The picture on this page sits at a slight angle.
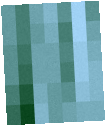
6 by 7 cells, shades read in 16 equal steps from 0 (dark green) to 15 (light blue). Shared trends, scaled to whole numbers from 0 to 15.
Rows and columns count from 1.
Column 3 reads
10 9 10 10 11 12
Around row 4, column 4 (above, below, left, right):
10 9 10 6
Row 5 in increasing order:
2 6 8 9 11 12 13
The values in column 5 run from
6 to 10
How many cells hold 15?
2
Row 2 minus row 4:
1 2 -1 1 0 1 -2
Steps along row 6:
down up down up up same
